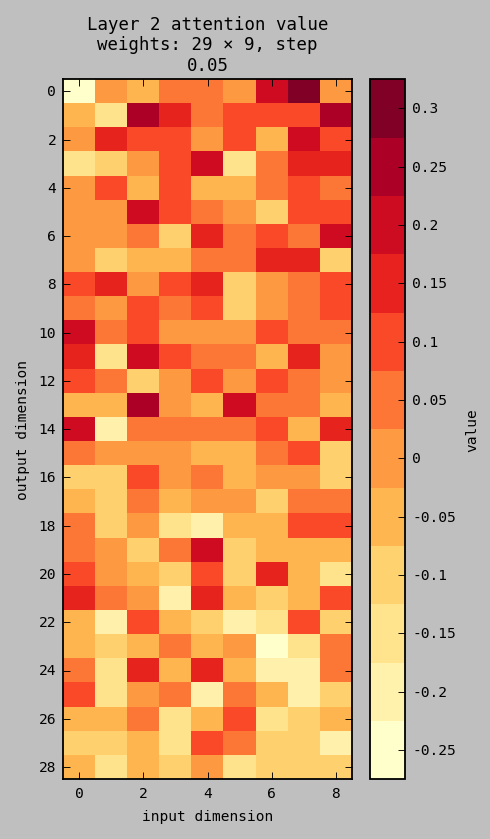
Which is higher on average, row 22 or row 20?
row 20
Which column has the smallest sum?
1
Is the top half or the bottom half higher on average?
top
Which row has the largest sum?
1
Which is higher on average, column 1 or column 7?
column 7
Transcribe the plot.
Title: Layer 2 attention value weights: 29 × 9, step 0.05
x-axis: input dimension, ticks 0 2 4 6 8
y-axis: output dimension, ticks 0 2 4 6 8 10 12 14 16 18 20 22 24 26 28 (0 at the top)
Colour bar: value, ticks -0.25 -0.2 -0.15 -0.1 -0.05 0 0.05 0.1 0.15 0.2 0.25 0.3
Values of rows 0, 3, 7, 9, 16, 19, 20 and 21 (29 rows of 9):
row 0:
-0.25 0 -0.05 0.05 0.05 0 0.2 0.3 0
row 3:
-0.15 -0.1 0 0.1 0.2 -0.15 0.05 0.15 0.15
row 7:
0 -0.1 -0.05 -0.05 0.05 0.05 0.15 0.15 -0.1
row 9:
0.05 0 0.1 0.05 0.1 -0.1 0 0.05 0.1
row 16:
-0.1 -0.1 0.1 0 0.05 -0.05 0 0 -0.1
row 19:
0.05 0 -0.1 0.05 0.2 -0.1 -0.05 -0.05 -0.05
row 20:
0.1 0 -0.05 -0.1 0.1 -0.1 0.15 -0.05 -0.15
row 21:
0.15 0.05 0 -0.2 0.15 -0.05 -0.1 -0.05 0.1
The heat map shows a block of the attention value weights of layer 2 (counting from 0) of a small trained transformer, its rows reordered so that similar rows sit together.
